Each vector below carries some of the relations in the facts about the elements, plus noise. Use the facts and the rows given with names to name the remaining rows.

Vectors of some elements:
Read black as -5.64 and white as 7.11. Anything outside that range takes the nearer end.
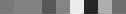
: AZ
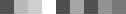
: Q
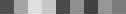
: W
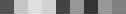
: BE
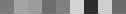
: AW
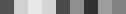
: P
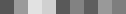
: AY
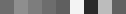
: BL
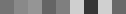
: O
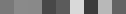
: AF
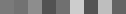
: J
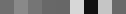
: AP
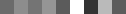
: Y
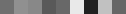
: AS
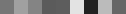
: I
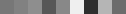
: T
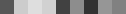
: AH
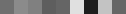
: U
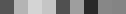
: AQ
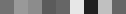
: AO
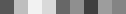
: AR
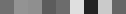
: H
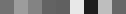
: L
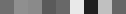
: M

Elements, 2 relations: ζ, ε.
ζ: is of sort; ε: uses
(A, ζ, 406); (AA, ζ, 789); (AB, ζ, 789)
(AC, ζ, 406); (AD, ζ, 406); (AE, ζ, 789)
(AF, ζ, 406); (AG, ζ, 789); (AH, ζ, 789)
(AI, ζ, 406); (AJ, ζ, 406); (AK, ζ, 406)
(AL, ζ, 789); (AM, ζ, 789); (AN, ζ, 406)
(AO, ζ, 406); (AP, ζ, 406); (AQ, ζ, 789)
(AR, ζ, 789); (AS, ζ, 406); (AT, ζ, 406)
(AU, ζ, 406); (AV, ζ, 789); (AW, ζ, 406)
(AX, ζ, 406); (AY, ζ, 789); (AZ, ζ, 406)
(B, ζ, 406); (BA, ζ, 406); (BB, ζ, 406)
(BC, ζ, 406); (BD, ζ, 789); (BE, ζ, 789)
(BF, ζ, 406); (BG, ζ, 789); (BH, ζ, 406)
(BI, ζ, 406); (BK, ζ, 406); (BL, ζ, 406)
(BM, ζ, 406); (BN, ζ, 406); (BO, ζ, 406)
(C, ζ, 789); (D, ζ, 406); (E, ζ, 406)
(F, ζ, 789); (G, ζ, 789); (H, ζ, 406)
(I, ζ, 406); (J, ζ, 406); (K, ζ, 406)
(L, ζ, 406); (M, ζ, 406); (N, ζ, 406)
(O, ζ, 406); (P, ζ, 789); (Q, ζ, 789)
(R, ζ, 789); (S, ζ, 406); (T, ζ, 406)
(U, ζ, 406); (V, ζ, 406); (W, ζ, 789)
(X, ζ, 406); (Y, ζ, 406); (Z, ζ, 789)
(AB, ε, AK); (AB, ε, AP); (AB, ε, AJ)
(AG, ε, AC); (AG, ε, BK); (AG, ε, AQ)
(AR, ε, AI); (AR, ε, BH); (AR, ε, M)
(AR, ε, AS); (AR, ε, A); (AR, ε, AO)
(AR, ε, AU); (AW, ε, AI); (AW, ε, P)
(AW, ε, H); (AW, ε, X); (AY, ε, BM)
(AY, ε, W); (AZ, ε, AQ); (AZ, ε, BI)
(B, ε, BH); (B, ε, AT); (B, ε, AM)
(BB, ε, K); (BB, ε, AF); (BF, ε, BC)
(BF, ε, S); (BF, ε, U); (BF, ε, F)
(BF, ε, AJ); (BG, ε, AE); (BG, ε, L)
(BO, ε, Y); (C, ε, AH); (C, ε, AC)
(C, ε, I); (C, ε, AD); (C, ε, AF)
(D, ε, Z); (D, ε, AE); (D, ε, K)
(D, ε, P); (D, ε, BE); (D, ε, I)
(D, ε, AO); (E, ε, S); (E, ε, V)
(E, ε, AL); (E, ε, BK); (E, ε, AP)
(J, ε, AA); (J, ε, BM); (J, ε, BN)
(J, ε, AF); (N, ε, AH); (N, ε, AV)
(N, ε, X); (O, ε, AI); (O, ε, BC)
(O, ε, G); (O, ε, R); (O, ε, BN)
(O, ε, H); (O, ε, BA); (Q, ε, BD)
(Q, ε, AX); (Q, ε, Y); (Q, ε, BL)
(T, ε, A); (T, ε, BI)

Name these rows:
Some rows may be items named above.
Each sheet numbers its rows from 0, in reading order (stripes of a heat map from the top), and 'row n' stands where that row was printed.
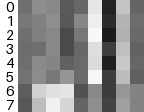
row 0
BA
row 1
T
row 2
BI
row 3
BM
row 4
BC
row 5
BO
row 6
BG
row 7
AR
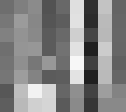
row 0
BN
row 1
K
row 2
BB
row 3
AI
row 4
BO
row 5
I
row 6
AR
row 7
AG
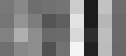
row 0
E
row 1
AC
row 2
D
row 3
A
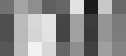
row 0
X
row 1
BD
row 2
BD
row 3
AR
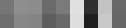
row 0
B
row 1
BC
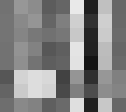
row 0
AO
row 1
O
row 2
BF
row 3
AD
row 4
BK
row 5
AE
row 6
C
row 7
BC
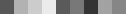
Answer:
AB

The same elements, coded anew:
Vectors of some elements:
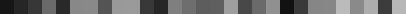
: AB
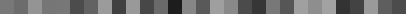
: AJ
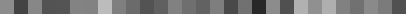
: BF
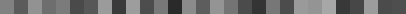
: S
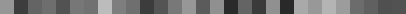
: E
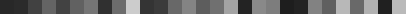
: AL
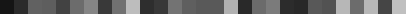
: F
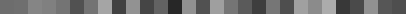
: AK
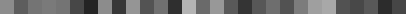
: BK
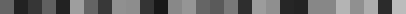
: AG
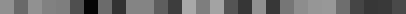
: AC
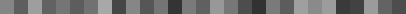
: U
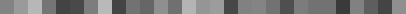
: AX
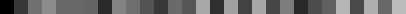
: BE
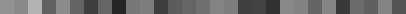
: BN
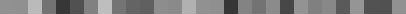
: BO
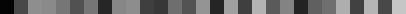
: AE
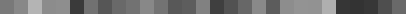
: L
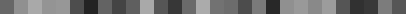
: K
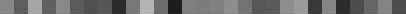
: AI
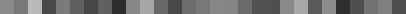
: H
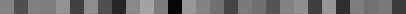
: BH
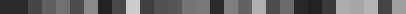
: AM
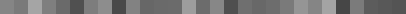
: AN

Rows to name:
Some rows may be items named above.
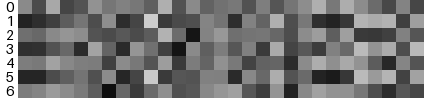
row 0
AW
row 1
AM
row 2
AO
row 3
C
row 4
BB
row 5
AM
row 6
AD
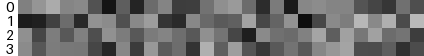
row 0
AF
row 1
AB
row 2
B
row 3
BK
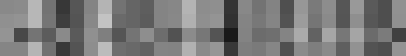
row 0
BO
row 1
BO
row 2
B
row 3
BO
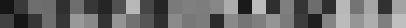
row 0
AH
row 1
AR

